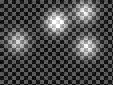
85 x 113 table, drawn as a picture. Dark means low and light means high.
Odd rows or columns: none. Bumps: four. Ninth with the highest average: top middle. Average level on the scale: 30%. Mirror symmetry: none.
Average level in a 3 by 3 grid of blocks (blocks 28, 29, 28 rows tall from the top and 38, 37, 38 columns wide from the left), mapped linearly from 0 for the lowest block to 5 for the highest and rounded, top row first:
054 / 324 / 000
